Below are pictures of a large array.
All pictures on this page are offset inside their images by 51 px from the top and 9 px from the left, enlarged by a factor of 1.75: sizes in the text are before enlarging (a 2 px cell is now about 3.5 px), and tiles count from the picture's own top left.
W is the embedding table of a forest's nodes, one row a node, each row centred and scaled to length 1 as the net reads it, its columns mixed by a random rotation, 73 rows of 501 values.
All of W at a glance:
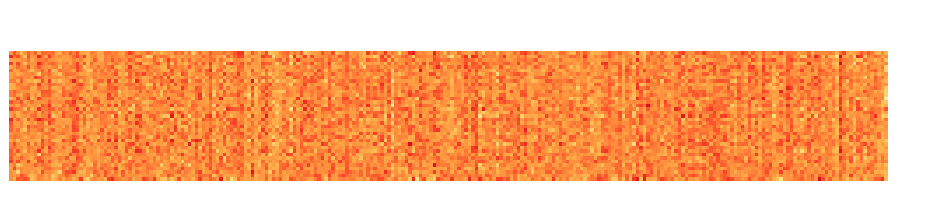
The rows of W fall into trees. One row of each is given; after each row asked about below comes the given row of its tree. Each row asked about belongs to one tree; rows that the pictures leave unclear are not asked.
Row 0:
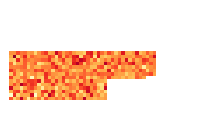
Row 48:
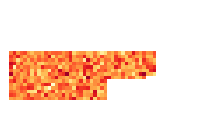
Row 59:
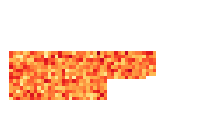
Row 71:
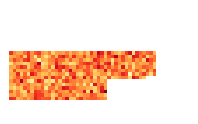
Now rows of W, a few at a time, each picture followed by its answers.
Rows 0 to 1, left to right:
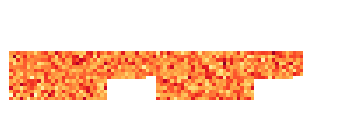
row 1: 0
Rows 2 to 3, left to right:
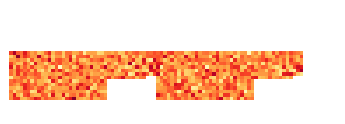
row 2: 48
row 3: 48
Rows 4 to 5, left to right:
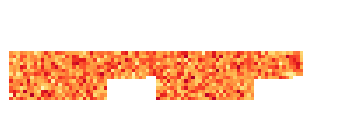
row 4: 0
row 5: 71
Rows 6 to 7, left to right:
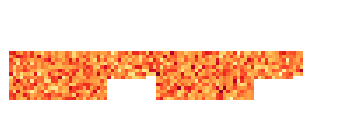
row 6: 48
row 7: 48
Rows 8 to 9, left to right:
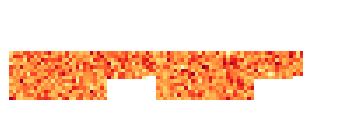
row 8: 71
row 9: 0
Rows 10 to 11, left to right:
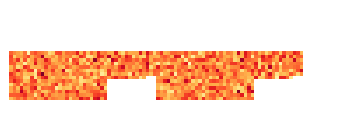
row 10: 59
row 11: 71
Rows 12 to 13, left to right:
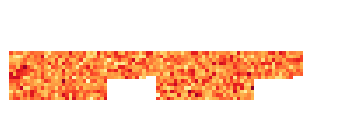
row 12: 59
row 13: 0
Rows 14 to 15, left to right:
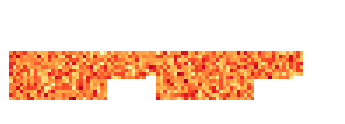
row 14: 48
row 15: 71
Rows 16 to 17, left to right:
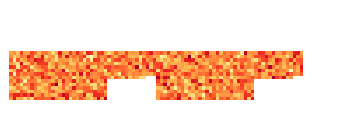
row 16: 59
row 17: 59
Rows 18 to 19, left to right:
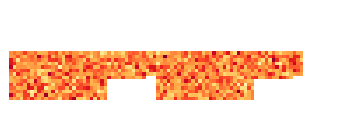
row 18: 48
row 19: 71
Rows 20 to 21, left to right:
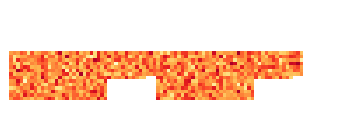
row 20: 59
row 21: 71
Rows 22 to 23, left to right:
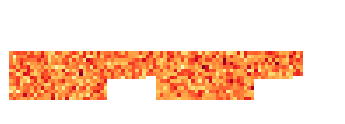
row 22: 59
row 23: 0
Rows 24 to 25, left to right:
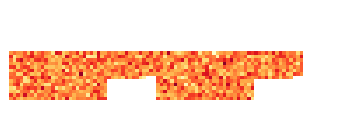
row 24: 59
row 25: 0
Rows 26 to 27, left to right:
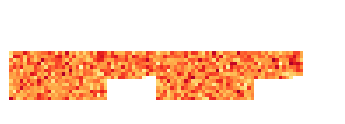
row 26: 71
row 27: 71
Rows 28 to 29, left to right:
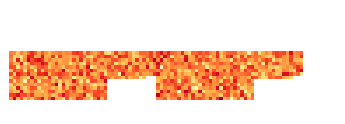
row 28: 59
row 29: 48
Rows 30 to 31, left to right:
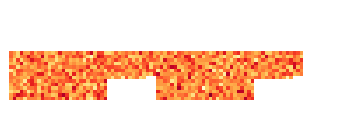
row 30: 59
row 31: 59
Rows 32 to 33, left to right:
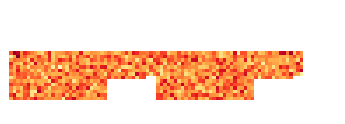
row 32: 48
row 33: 48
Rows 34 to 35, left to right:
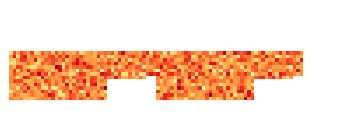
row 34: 0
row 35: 59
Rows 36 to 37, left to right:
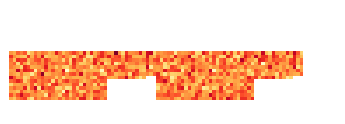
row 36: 59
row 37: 59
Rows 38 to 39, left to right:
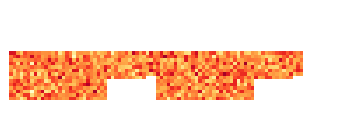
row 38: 48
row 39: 48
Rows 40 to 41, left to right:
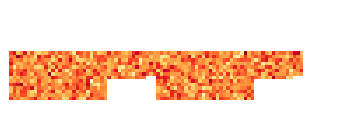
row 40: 48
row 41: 59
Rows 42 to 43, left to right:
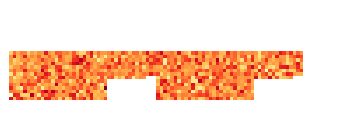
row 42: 0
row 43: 48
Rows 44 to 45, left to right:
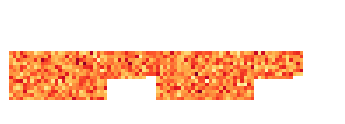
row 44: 0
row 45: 48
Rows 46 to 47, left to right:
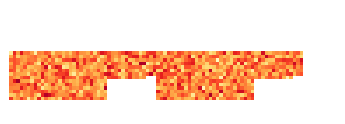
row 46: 0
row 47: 59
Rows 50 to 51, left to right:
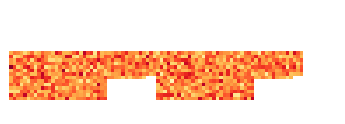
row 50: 59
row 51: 59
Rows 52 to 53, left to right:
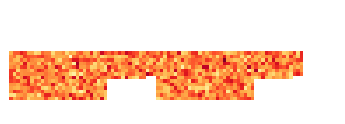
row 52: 0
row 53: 0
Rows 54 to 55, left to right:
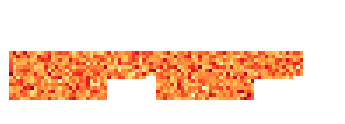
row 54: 48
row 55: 59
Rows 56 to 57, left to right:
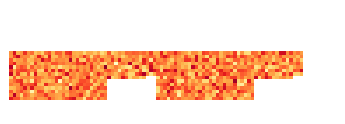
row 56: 48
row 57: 48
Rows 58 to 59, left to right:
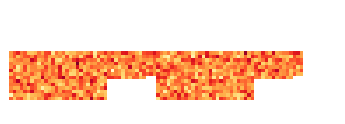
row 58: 0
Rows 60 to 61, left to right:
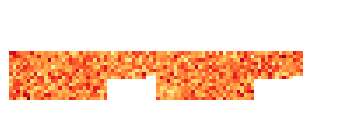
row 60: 48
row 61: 71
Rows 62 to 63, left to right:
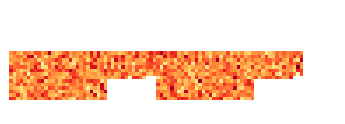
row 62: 71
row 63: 48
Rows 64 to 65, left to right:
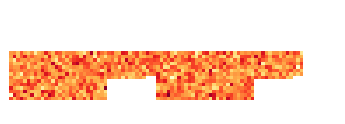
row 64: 0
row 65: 59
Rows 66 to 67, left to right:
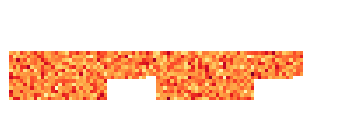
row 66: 59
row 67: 0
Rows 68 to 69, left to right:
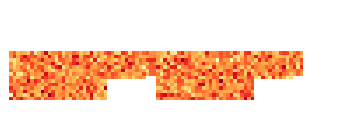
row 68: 0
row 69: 59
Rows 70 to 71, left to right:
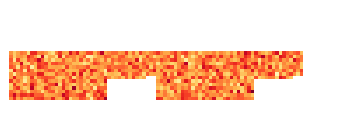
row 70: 59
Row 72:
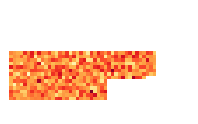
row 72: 71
